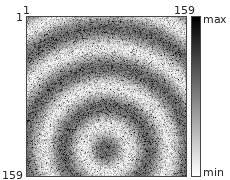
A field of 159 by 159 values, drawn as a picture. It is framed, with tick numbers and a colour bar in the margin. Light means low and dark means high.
Average level on the scale: 40%. Slope: none. Rings: centred on the bottom middle.
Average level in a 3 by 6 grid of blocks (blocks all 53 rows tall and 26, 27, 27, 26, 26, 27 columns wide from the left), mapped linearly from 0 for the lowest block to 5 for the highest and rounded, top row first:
2 2 3 3 2 2
3 3 3 3 3 3
1 5 0 0 5 1
